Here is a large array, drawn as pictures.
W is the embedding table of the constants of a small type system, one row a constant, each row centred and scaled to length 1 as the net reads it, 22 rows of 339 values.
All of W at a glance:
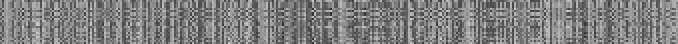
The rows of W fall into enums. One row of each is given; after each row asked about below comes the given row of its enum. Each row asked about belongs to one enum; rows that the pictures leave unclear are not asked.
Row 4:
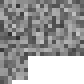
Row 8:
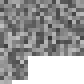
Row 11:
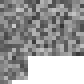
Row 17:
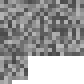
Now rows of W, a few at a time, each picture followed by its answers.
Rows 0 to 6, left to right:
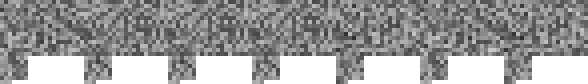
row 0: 8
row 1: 17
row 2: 17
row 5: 8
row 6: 4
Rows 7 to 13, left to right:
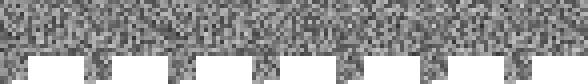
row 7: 4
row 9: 4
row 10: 17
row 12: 11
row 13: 8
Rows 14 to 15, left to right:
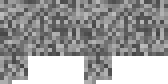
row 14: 17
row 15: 17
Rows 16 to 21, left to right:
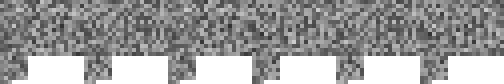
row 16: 11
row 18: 11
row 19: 4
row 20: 17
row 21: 4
